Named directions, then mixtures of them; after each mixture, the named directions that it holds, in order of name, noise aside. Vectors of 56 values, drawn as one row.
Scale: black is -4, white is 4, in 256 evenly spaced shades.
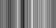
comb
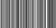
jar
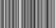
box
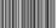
box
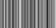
box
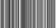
box, comb, jar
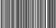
jar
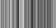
box, comb, jar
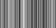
box, comb, jar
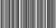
box, jar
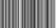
box
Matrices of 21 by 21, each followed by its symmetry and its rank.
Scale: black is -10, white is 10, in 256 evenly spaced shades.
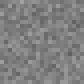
neither, full rank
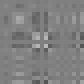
symmetric, rank two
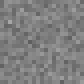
neither, full rank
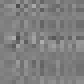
neither, rank two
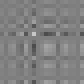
symmetric, rank one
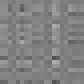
neither, rank two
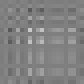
symmetric, rank one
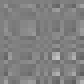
symmetric, rank two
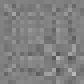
symmetric, rank three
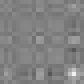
symmetric, rank two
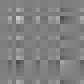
symmetric, rank one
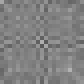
symmetric, rank three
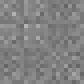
symmetric, rank three
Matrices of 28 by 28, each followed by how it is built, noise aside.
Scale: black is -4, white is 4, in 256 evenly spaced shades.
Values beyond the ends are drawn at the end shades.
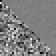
lower triangular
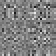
low rank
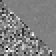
lower triangular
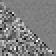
lower triangular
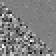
lower triangular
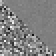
lower triangular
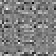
low rank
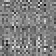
low rank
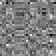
low rank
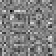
low rank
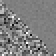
lower triangular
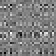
low rank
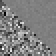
lower triangular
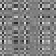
low rank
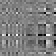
low rank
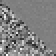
lower triangular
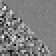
lower triangular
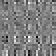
low rank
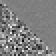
lower triangular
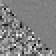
lower triangular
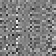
low rank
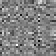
low rank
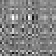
low rank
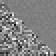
lower triangular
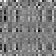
low rank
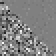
lower triangular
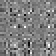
low rank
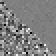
lower triangular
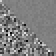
lower triangular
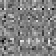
low rank
